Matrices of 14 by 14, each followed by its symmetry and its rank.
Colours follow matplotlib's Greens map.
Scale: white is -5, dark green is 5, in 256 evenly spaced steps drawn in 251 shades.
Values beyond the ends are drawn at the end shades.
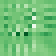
antisymmetric, rank two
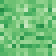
neither, rank three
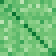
symmetric, full rank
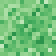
symmetric, full rank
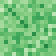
symmetric, full rank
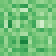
antisymmetric, rank two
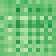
antisymmetric, rank two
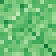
symmetric, full rank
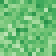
neither, full rank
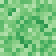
symmetric, full rank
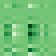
neither, rank one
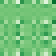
neither, rank one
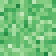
neither, full rank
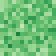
neither, full rank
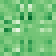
antisymmetric, rank two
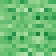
neither, rank three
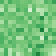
neither, rank three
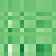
neither, rank one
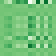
neither, rank one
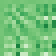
antisymmetric, rank two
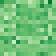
neither, rank three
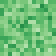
neither, full rank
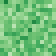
neither, full rank
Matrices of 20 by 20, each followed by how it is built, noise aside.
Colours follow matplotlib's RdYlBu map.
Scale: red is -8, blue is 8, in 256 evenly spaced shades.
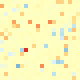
sparse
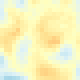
smooth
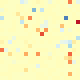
sparse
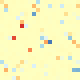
sparse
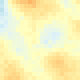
smooth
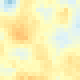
smooth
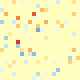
sparse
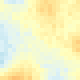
smooth
